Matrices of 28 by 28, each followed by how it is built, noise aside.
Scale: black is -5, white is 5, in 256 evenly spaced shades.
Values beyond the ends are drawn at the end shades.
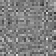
low rank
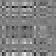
low rank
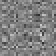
low rank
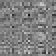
low rank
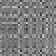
low rank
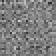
low rank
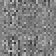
low rank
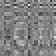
low rank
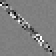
banded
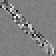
banded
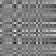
low rank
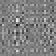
low rank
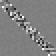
banded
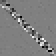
banded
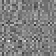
low rank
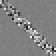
banded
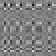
low rank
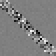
banded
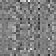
low rank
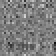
low rank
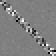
banded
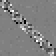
banded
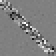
banded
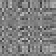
low rank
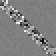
banded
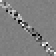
banded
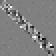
banded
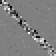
banded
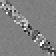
banded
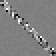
banded
